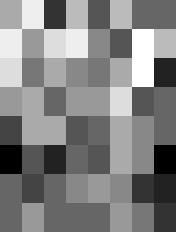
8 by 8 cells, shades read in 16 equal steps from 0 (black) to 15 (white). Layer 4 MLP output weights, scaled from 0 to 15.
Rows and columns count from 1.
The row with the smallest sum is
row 6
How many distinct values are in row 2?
7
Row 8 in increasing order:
3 6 6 6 6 7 9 9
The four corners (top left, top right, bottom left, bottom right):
10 6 6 3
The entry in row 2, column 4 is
14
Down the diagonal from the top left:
10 9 10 9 6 10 3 3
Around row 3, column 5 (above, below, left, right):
8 9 8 10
